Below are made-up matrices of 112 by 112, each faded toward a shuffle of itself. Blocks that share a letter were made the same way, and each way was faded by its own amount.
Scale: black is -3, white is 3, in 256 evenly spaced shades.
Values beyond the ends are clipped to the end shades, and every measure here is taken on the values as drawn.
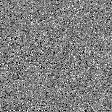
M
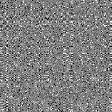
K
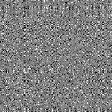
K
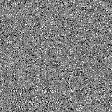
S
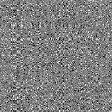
K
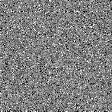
M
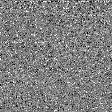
M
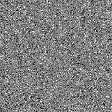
S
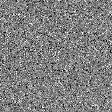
M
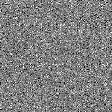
S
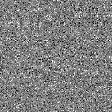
S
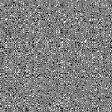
K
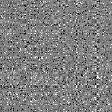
K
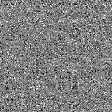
S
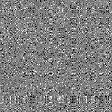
K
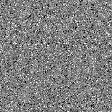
S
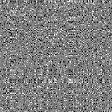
K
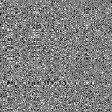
K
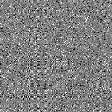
K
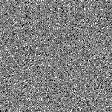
S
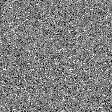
M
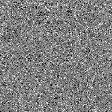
S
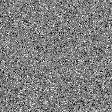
M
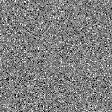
S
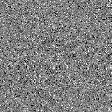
S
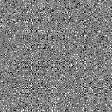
K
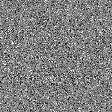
M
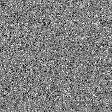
M
